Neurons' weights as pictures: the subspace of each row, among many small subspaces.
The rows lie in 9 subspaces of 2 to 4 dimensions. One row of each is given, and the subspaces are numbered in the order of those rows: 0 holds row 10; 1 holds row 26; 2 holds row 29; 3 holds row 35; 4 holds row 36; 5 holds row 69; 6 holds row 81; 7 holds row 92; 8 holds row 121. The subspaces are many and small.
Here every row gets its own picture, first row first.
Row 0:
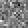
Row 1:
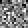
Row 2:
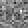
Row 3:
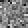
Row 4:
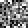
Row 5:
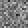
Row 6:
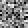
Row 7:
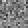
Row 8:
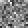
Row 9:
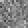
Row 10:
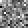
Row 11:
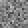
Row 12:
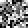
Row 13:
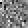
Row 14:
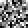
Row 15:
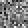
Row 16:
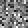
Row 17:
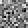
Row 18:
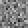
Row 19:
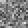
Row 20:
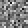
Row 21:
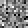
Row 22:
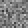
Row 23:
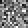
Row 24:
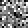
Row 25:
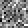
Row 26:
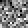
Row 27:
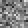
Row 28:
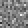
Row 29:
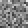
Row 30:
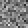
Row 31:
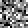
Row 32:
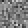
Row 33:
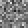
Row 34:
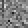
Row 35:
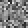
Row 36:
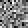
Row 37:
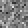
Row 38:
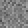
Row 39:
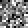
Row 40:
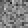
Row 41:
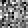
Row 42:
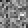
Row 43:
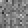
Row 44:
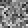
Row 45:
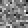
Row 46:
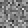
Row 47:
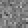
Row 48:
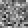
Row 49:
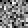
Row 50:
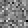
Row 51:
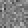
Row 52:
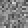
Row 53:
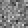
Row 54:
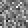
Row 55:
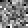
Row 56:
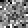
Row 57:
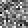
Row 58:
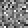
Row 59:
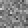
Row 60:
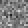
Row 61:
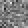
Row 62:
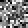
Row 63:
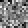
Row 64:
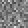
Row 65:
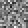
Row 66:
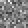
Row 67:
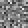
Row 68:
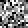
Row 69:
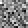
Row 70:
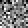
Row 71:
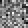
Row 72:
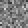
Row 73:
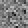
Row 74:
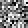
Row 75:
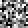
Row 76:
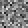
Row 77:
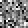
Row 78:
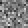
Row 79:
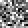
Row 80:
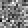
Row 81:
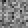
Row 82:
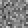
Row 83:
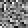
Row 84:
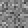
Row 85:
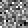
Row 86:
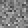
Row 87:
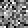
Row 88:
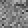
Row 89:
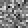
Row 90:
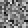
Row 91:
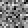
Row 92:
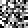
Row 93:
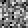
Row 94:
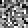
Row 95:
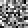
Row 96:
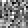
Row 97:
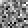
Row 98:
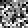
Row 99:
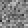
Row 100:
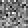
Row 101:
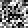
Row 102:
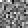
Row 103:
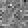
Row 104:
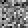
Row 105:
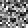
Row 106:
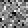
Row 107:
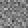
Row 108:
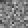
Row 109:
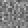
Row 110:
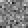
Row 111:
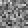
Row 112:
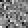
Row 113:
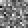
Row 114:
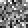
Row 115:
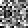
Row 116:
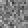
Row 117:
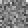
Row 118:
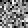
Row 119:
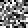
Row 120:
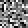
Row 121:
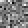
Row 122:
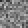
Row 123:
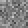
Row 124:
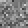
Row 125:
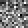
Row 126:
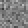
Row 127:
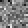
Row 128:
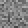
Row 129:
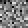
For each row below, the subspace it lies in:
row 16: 7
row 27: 1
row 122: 2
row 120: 5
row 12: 8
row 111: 7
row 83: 5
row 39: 0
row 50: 3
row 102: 2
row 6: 4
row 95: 7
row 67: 8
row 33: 4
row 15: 3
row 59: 4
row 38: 0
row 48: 6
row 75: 7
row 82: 7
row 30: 2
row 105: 2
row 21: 7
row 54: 3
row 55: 8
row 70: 5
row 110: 8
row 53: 0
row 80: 0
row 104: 6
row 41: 6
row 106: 6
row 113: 0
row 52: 0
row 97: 1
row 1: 5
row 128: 5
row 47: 3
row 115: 0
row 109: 6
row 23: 5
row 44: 8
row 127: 8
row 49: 4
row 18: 1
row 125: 4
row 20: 8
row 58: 0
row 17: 5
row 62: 8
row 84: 4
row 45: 1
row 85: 3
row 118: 4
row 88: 6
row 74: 0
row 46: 3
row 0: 6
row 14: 1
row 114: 1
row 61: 5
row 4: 3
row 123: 6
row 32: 3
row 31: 1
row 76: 8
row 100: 7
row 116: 7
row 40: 4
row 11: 1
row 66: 1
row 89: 6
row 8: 7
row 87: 0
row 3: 8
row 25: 0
